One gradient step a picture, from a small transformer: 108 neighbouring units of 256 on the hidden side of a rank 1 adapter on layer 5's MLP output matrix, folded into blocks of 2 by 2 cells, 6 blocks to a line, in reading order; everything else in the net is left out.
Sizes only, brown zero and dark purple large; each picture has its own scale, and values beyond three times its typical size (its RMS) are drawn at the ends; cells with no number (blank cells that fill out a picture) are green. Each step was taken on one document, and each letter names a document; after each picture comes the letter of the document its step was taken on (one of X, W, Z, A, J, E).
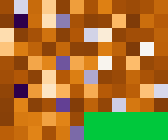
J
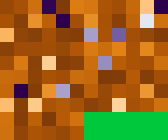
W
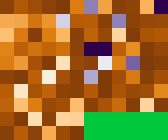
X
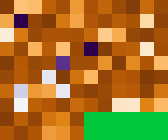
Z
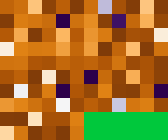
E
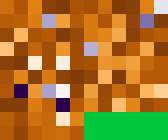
J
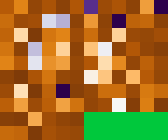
E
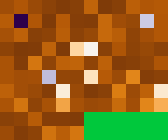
Z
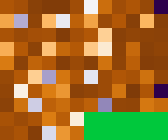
X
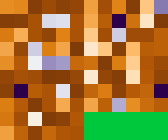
E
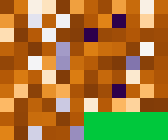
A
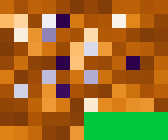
A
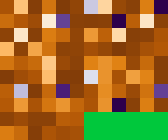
E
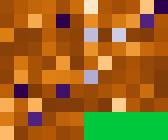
W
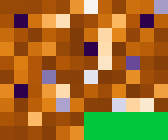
X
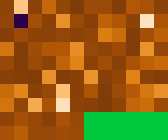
Z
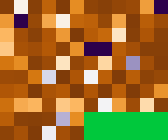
X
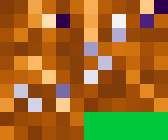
W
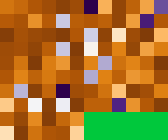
W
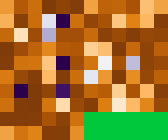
A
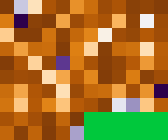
J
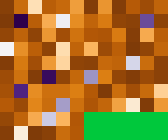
J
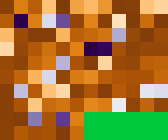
X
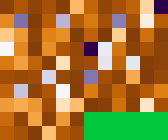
X
